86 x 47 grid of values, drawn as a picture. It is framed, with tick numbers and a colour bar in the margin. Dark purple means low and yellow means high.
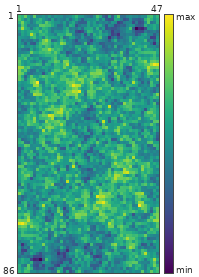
Slope: none. Grain: blotchy. Symmetry: a half turn. Histogram: bell-shaped.
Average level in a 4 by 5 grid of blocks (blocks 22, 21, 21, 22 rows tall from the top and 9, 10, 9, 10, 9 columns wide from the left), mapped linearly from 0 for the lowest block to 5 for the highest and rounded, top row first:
3 3 2 0 2
3 5 2 3 2
2 3 2 5 3
2 0 2 3 3
